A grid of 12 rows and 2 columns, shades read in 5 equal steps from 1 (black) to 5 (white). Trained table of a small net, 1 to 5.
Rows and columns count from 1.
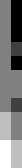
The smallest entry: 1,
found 4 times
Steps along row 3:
down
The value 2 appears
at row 4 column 2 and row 8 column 2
